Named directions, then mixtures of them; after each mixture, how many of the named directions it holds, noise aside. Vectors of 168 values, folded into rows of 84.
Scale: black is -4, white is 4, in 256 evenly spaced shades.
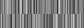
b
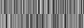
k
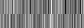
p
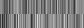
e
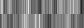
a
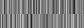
three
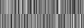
two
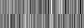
two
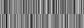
two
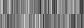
two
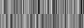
two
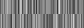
one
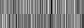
three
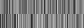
one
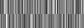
three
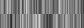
two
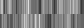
one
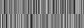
three
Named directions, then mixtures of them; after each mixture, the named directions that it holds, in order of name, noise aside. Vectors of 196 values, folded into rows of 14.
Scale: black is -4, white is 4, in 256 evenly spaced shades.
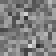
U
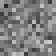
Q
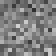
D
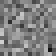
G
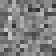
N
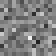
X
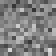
D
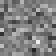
Q, X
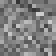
D, N, X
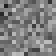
Q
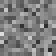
G, X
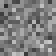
Q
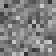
Q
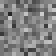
N, Q, U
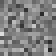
G, N, Q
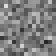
Q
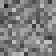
Q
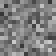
Q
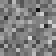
N, X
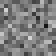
G, Q, X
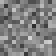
Q, X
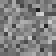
D, N, X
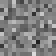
X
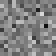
N, U, X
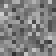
Q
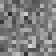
Q, U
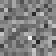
X
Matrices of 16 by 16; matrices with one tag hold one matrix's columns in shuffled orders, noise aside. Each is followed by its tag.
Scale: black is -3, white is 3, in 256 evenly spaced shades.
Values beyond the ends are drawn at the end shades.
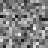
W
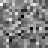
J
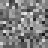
J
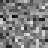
W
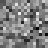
J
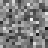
J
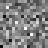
W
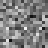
W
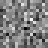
J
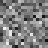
W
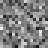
W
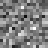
W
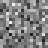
J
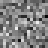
W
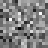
J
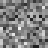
W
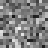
W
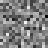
W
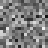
W
